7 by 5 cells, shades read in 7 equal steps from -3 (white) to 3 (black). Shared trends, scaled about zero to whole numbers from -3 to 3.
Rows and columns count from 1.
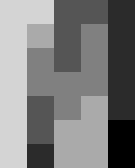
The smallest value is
-2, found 8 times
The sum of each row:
0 0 1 0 0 0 1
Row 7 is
-2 2 -1 -1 3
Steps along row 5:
up down down up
